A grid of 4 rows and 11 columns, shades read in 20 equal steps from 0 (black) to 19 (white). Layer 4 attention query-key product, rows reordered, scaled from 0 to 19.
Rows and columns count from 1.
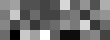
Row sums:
99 89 91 87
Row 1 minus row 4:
3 12 -9 -6 -14 -1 15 6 2 -4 8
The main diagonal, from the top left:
11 15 9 12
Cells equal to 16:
2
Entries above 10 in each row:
5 2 2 3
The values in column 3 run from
5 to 15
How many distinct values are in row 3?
8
